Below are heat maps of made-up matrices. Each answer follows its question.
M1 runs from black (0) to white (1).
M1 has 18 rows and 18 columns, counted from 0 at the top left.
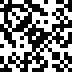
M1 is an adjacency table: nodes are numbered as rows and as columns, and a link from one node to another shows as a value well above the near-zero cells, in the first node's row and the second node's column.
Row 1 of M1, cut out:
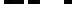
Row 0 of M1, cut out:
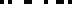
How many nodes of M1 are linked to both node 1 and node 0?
3
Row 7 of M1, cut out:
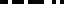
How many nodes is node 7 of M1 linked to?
7
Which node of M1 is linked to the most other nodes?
node 12
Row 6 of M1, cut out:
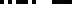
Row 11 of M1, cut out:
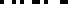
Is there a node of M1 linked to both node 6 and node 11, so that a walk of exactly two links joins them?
yes
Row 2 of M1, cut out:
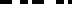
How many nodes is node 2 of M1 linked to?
7
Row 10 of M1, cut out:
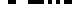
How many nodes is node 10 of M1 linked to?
8
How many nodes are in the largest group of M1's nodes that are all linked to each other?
5
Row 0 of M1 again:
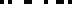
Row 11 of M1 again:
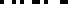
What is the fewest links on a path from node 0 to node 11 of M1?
2
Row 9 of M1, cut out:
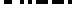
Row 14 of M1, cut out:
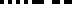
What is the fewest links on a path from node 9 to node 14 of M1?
2
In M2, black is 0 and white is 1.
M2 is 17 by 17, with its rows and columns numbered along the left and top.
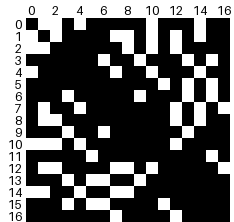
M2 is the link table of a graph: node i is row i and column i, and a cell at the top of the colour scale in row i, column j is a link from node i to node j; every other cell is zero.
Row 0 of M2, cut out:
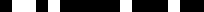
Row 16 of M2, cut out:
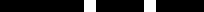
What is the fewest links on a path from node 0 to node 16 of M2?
3
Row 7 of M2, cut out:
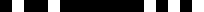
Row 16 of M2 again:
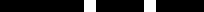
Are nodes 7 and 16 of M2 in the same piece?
yes
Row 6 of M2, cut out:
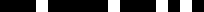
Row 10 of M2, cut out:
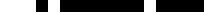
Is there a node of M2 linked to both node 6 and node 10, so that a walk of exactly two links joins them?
no
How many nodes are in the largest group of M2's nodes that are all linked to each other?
4
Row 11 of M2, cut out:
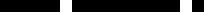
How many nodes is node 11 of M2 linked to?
2
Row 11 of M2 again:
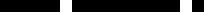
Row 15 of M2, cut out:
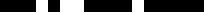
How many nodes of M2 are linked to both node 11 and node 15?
1
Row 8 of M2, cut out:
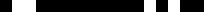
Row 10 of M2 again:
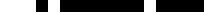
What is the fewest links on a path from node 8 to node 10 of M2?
2
